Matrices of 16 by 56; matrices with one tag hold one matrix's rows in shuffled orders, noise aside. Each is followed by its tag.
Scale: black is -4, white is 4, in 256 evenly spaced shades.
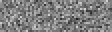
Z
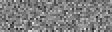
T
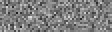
T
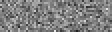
Z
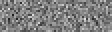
T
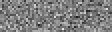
Z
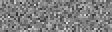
T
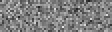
Z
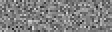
T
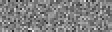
T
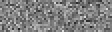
Z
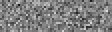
Z
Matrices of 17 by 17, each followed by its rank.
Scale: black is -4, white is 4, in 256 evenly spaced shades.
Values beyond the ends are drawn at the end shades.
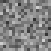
full rank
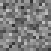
full rank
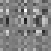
two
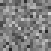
full rank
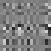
two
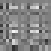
two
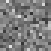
full rank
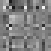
two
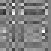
two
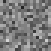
full rank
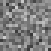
full rank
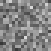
full rank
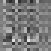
two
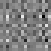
two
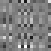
two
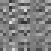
two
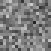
full rank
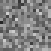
full rank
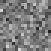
full rank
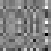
two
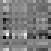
two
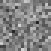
full rank
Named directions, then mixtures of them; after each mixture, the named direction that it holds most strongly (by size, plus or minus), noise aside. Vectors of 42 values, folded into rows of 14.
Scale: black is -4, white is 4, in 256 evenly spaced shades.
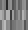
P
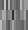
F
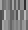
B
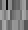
P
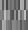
B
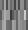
B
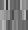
F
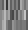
F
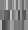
P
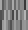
B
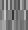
F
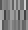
B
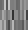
F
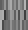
B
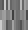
F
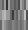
F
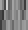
F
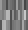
P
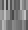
F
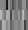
P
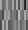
B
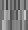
B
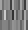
B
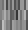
B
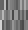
F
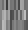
P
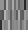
B
